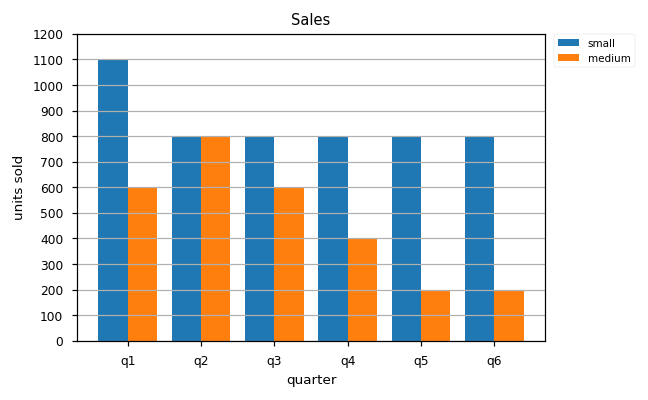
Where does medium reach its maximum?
q2
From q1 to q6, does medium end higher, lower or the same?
lower
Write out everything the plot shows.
Title: Sales
x-axis: quarter, ticks q1 q2 q3 q4 q5 q6
y-axis: units sold, ticks 0 100 200 300 400 500 600 700 800 900 1000 1100 1200
Legend: small, medium
Values:
small: 1100 800 800 800 800 800
medium: 600 800 600 400 200 200
